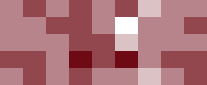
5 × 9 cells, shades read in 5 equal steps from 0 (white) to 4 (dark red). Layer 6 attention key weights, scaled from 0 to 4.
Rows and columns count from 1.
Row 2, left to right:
2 2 3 3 2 0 2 2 3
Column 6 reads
3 0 1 4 2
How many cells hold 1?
3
